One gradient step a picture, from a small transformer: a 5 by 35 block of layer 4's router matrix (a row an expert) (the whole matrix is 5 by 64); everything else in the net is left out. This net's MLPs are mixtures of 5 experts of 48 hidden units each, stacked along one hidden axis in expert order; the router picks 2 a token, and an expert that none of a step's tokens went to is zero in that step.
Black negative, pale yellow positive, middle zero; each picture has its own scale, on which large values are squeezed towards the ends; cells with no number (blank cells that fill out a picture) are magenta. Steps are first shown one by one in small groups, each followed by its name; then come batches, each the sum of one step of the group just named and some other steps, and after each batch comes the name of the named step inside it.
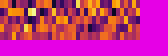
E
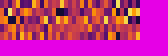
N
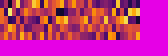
N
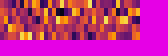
N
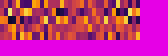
N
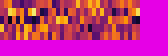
E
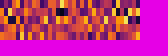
N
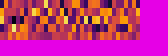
E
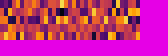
N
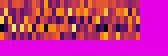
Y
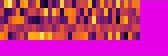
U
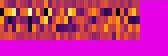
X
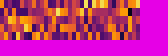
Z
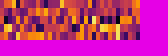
U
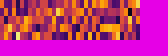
Z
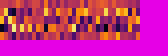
Y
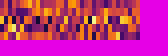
U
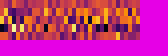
Y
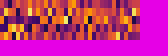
X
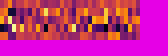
U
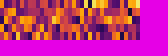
Z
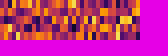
U
